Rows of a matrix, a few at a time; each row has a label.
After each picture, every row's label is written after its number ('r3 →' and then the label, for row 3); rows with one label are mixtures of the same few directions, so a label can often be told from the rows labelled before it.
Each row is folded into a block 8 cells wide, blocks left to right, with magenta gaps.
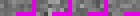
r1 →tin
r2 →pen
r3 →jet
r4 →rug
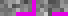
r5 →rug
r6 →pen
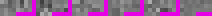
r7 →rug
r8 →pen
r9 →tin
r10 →pen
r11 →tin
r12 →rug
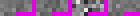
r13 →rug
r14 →rug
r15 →tin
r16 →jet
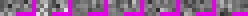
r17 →jet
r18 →pen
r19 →rug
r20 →rug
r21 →tin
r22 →pen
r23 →pen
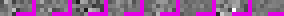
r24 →tin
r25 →tin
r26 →tin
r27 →rug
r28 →pen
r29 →pen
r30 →rug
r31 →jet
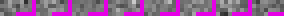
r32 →rug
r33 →rug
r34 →jet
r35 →jet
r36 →jet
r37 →pen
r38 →pen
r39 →tin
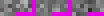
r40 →jet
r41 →tin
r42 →rug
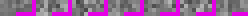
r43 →rug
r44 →pen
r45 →tin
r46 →pen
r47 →jet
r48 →tin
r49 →pen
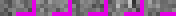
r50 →pen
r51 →tin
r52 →tin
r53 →rug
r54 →pen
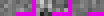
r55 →tin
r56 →pen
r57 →rug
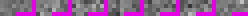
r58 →pen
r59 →rug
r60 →tin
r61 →pen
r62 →tin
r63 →jet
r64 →jet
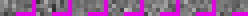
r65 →pen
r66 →rug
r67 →pen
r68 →tin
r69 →rug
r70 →tin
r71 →rug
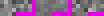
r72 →tin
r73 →jet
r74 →tin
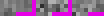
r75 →pen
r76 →tin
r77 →rug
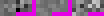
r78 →rug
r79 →rug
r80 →jet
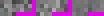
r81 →tin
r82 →rug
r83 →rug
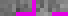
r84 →rug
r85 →pen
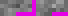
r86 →jet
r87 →jet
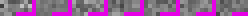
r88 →tin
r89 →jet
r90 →tin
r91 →pen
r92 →tin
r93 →tin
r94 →pen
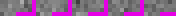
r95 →rug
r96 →rug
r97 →pen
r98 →tin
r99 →jet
